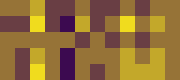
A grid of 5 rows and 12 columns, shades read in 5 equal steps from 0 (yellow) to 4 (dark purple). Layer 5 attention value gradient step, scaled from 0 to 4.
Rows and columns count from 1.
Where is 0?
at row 2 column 3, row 2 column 9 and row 5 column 3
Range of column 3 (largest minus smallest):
2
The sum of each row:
28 24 27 24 23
